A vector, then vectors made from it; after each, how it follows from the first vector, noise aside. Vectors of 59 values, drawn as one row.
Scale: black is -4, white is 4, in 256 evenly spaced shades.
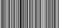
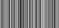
copied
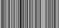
copied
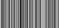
copied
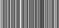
sign-scrambled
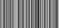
reversed
